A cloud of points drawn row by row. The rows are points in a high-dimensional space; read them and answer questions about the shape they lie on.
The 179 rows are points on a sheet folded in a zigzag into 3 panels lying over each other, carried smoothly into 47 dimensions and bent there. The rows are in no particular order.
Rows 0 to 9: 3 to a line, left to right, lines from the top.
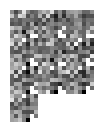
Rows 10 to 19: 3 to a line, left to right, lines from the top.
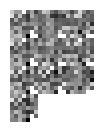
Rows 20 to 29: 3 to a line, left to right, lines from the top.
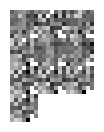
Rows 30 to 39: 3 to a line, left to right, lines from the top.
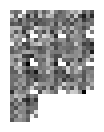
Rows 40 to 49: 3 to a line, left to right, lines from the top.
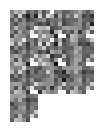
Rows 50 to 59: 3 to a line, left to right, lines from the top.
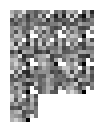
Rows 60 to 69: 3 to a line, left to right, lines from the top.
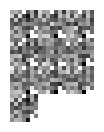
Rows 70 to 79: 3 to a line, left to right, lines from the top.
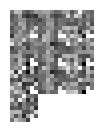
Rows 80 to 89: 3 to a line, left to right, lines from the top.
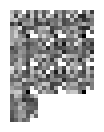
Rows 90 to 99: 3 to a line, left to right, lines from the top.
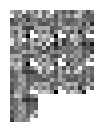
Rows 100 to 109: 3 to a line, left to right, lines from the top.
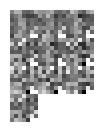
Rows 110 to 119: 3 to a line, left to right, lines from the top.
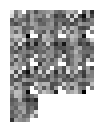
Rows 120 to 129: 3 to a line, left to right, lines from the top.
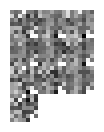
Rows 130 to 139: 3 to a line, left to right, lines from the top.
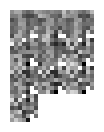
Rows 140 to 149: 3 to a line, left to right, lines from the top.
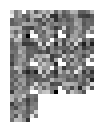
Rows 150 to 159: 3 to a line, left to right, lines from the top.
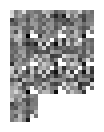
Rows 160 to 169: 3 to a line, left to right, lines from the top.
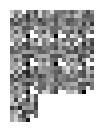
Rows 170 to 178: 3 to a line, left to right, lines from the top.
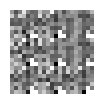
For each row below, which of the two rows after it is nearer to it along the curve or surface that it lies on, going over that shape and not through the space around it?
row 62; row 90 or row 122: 122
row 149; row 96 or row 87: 96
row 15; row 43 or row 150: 150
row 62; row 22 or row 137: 22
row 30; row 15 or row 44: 44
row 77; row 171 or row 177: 171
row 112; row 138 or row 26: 26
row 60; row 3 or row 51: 51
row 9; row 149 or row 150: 149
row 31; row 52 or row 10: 10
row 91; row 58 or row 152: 58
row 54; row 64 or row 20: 64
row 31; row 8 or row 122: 122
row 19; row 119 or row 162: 119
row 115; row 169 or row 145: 145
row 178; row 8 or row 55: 55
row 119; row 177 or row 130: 130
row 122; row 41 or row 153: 41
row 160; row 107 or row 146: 107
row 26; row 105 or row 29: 105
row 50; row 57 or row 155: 57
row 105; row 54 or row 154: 154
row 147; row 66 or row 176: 176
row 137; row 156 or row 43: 43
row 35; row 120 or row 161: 120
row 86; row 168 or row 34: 168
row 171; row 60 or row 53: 53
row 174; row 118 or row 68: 68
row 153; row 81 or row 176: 176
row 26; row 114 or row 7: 114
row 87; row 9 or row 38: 9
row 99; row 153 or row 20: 153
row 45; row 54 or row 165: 165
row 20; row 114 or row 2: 2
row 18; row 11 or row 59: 11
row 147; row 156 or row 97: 156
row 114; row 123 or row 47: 47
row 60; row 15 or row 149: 149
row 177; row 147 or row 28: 28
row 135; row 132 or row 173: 173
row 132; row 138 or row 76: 138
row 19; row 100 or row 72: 100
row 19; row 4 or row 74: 74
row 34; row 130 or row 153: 130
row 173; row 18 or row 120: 120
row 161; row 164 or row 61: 164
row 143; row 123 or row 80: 123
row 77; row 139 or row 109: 109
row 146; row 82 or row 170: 82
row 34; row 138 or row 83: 83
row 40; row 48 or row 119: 119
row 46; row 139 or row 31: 139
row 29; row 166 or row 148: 148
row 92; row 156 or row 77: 156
